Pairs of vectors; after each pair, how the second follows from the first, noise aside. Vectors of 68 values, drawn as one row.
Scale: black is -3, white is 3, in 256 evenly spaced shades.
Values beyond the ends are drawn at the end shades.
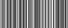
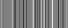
partly zeroed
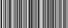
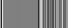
partly zeroed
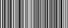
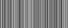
shrunk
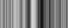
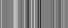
partly zeroed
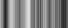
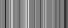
partly zeroed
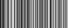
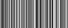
shuffled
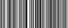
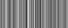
shrunk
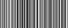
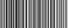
wrapped around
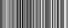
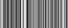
shuffled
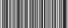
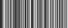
shuffled
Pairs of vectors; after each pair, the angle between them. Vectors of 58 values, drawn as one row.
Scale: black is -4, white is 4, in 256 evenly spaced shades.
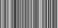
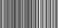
partly aligned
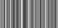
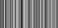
nearly opposite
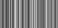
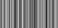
nearly opposite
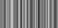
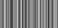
nearly opposite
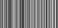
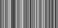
partly opposed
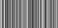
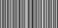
partly aligned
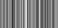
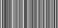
partly opposed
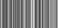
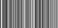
nearly parallel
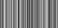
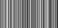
partly aligned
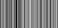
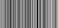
orthogonal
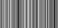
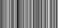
partly aligned
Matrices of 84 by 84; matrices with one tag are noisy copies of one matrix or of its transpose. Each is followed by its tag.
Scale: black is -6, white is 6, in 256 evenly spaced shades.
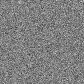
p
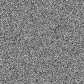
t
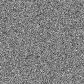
t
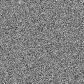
p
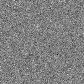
t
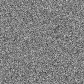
t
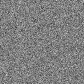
p
